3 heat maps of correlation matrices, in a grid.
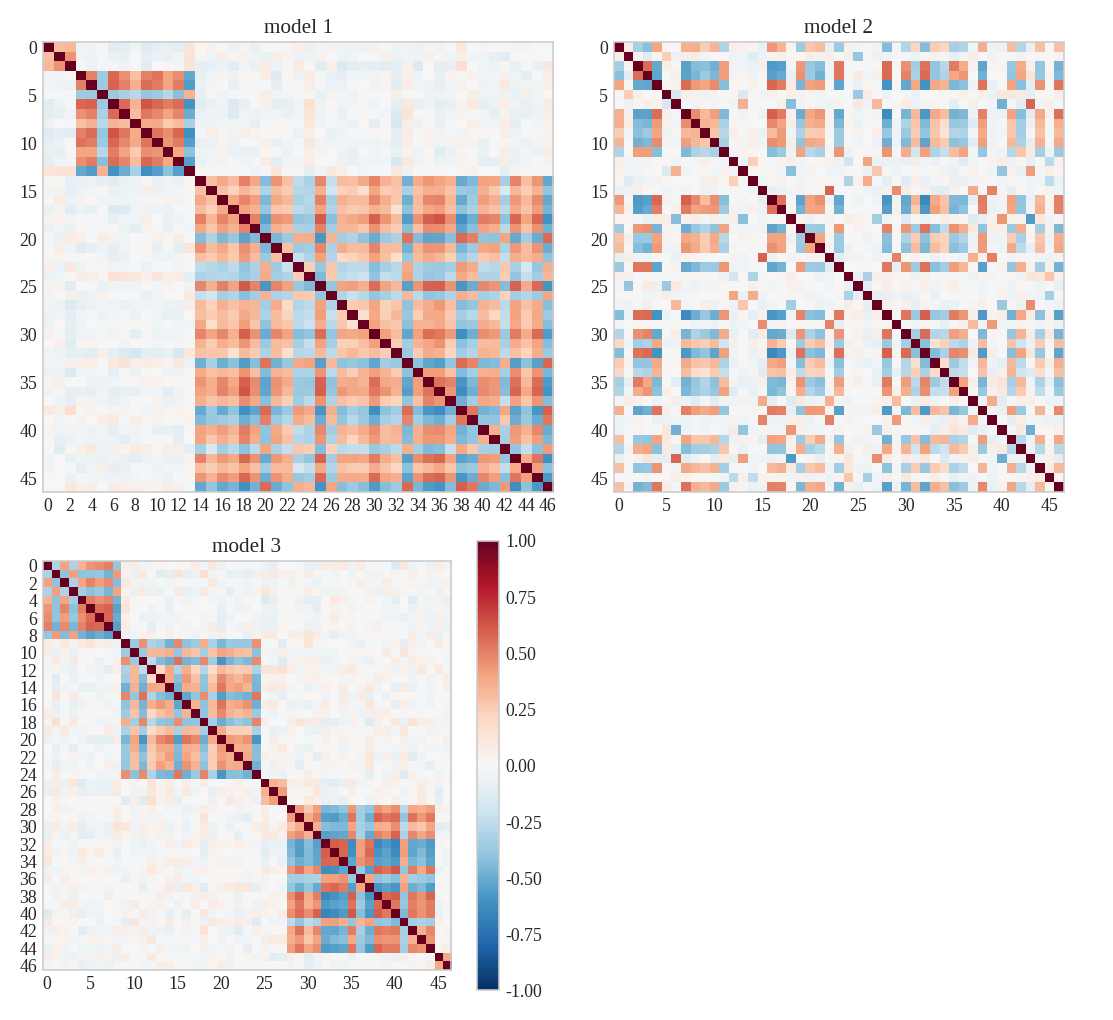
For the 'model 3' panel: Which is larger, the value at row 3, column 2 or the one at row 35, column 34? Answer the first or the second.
the first
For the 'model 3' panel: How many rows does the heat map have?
47
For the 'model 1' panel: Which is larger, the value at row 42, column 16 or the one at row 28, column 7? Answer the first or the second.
the second
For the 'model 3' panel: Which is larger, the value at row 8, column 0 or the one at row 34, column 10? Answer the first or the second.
the second
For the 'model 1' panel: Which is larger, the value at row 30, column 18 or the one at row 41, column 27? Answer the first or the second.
the first
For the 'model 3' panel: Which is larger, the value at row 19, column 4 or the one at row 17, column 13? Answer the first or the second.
the second
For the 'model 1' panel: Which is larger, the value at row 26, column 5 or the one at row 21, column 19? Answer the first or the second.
the second
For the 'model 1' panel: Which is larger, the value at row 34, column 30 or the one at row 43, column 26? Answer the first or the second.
the first
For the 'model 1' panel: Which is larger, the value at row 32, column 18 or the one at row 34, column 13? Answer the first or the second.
the first
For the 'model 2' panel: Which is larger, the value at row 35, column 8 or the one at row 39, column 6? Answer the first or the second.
the second
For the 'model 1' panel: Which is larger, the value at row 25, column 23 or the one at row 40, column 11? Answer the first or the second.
the second
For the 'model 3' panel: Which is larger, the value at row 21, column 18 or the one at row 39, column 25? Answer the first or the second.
the second
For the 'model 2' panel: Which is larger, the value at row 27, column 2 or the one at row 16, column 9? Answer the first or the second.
the second
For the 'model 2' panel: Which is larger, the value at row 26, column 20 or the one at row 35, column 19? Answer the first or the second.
the second
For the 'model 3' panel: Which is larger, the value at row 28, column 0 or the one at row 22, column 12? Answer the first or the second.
the second
